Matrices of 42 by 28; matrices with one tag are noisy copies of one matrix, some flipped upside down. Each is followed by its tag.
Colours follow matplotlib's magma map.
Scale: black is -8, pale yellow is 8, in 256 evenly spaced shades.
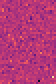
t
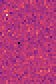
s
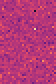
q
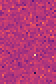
q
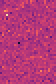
s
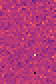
q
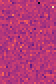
t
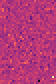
t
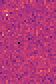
s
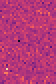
s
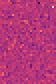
t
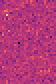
s
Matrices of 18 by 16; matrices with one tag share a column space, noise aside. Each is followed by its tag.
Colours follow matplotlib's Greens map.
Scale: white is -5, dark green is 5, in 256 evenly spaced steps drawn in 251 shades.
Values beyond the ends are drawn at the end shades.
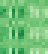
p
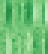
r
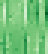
r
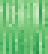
r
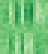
r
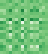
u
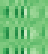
p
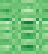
u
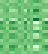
u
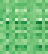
u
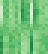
r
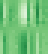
r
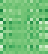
u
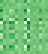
u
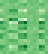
u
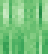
r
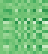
u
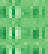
p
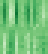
r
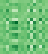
u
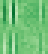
r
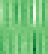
r
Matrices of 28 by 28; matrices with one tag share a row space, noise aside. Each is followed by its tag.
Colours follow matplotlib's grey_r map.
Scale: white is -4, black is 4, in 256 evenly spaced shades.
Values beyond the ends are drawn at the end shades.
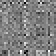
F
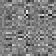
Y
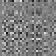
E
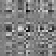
Y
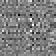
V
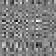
E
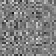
E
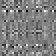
E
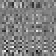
E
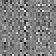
F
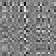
F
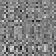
E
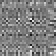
V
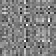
F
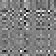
F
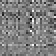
V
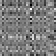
V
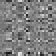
Y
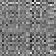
V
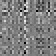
F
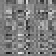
Y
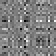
F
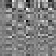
Y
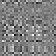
E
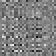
E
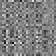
E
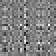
F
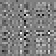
F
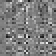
Y
